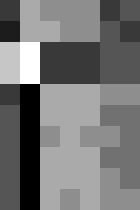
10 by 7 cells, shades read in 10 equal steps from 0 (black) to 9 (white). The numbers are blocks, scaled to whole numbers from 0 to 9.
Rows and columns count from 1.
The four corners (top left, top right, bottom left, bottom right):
2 3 3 5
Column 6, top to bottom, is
2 3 3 3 5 4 5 4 5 5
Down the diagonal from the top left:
2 6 2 2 6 4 4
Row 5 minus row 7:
-1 0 1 0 1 0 1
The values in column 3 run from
2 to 6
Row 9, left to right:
3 0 6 6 6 5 4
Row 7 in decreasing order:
6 5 5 5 4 3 0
